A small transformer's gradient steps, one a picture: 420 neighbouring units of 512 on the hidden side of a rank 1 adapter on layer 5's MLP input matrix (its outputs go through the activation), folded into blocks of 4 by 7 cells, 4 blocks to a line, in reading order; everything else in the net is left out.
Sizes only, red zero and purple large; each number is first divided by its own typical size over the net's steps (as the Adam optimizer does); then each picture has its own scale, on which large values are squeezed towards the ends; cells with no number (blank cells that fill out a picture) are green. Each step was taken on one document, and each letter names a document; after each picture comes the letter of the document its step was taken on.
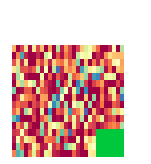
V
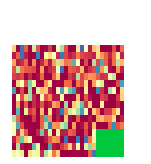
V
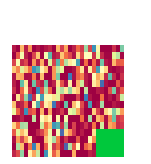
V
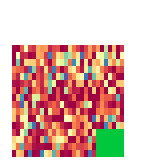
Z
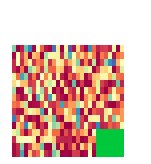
Z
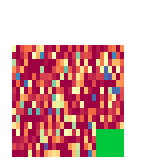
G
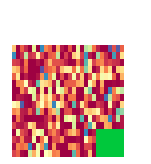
G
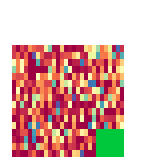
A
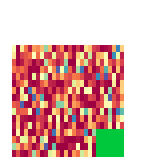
G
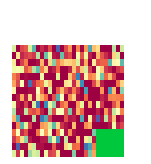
V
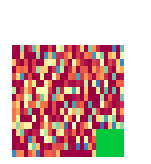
V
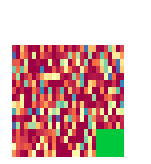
G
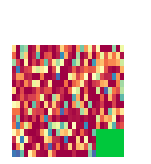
V
